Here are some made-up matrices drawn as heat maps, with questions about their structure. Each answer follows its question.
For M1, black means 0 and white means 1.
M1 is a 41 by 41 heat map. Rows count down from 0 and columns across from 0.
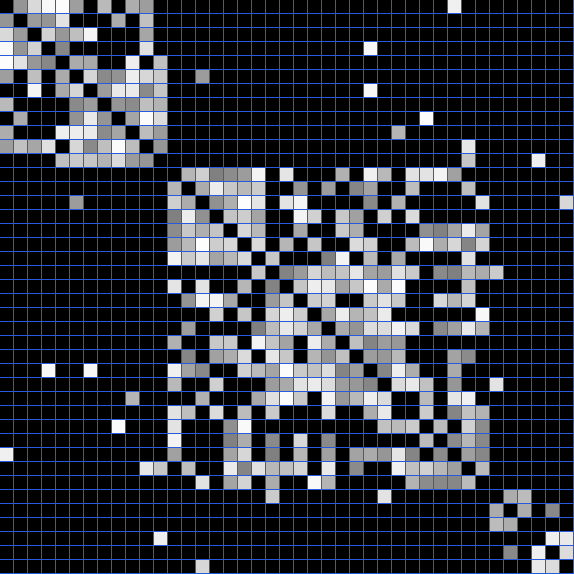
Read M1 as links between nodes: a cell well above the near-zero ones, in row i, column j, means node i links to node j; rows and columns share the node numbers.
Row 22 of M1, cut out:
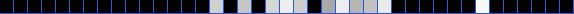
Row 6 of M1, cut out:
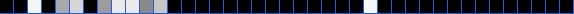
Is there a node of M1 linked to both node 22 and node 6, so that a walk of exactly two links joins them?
yes
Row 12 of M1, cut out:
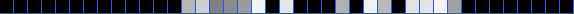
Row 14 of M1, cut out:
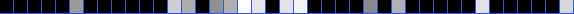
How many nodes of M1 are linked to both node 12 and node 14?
7
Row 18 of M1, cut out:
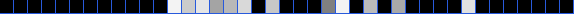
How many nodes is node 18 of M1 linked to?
12
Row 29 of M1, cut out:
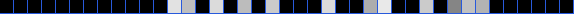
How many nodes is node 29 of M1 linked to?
12
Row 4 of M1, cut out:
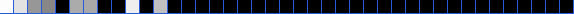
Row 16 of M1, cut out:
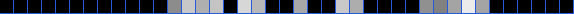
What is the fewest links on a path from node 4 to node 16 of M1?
3
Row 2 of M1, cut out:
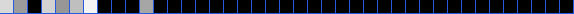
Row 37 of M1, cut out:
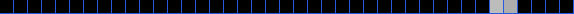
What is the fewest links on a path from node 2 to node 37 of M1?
5
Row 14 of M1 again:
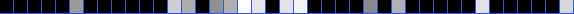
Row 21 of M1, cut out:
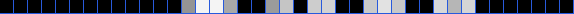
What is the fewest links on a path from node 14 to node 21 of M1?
1
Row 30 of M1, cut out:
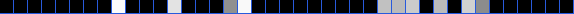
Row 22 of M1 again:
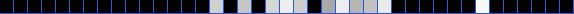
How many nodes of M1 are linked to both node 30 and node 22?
3
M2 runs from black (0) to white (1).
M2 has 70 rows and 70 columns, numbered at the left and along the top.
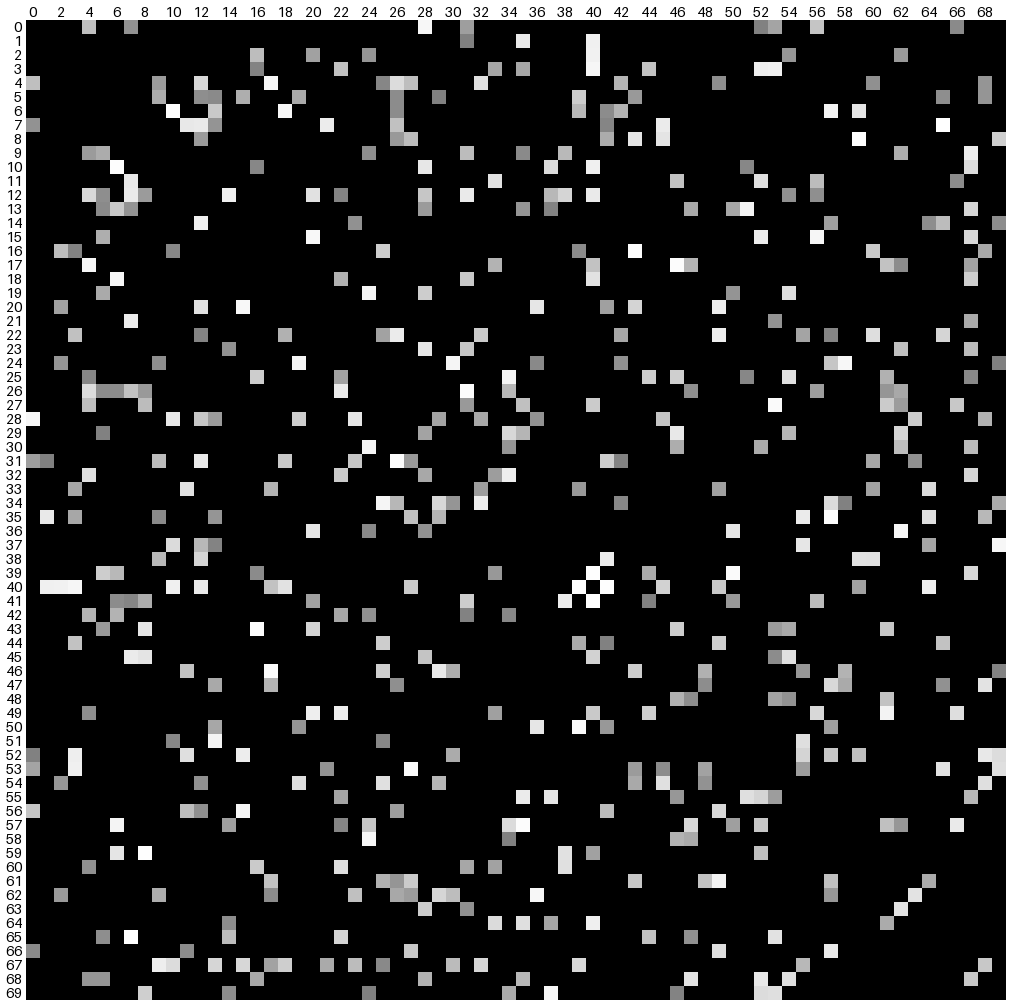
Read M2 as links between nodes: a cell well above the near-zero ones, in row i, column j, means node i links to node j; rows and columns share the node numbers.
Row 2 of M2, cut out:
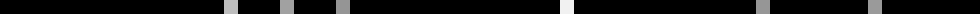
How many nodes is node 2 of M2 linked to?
6
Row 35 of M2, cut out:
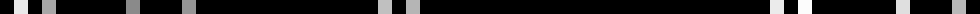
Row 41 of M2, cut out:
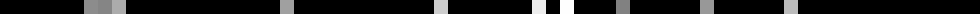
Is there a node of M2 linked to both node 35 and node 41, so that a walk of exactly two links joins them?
no
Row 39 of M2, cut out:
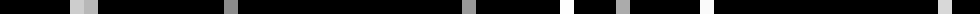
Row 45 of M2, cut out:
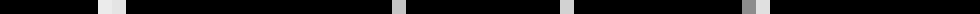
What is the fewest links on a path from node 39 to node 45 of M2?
2
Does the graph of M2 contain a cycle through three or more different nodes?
yes
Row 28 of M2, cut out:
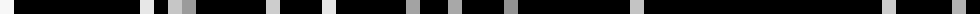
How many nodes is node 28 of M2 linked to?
12
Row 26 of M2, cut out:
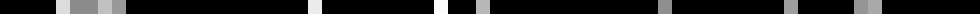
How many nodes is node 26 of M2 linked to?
12
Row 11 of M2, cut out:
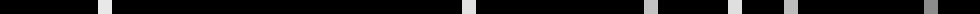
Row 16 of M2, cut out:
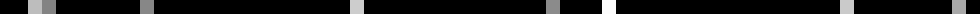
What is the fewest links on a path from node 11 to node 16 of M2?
3
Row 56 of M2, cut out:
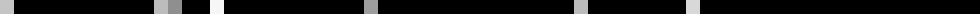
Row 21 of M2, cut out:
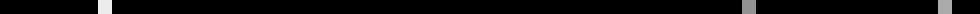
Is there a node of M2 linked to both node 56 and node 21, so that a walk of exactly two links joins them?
no
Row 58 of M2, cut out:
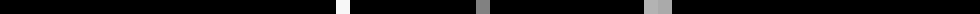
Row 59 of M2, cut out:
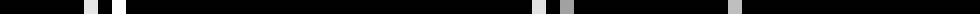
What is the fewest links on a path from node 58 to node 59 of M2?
4
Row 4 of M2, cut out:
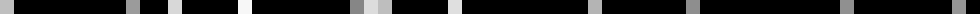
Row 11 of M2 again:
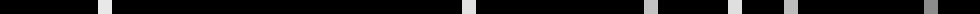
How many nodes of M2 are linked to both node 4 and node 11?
0
